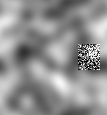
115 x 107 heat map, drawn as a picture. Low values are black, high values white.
Roughest part: middle right. Odd patch: rougher, in the middle right. Slope: none.
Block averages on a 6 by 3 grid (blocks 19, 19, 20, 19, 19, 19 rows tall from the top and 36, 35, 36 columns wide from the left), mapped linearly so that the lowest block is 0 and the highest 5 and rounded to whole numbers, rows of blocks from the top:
4 0 2 / 4 3 4 / 2 3 3 / 2 3 0 / 3 5 5 / 3 1 3
